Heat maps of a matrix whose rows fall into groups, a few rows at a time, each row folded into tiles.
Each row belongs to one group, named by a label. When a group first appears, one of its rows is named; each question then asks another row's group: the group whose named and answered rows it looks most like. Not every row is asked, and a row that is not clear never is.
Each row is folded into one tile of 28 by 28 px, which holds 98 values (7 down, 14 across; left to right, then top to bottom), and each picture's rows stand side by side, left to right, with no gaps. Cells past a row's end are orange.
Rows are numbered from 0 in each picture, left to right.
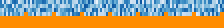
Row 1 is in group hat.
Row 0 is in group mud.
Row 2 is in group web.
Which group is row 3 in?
web
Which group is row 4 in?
mud
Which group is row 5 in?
hat
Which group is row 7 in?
web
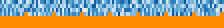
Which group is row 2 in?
mud
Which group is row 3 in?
mud
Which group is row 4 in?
hat
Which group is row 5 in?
mud
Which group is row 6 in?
mud
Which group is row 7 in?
mud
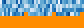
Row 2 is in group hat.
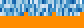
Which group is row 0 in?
web
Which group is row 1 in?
hat
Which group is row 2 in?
hat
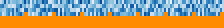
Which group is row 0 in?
web
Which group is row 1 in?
hat
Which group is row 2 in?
mud
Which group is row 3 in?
mud
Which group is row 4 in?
web
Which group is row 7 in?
mud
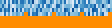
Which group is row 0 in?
mud
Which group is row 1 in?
mud
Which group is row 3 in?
mud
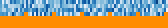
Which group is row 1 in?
mud
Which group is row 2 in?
hat
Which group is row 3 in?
hat
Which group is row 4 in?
web
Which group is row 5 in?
mud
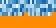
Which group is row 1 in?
hat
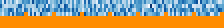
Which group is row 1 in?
hat
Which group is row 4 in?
web
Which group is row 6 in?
hat
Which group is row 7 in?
hat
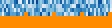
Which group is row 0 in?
mud
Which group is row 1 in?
hat
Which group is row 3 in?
mud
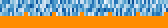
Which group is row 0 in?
web
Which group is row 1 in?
web
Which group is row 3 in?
hat
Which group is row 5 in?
web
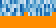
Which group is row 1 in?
web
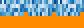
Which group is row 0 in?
hat
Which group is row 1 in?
hat
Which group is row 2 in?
hat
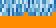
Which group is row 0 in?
web
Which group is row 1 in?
hat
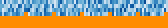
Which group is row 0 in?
web
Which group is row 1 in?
web
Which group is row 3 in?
hat
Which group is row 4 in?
mud
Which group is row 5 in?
mud
